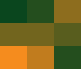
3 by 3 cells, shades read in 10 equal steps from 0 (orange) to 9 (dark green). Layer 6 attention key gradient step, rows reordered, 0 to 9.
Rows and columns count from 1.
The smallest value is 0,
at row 3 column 1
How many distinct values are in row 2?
2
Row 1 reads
9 8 4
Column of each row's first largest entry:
1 3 3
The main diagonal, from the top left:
9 5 8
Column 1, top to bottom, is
9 5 0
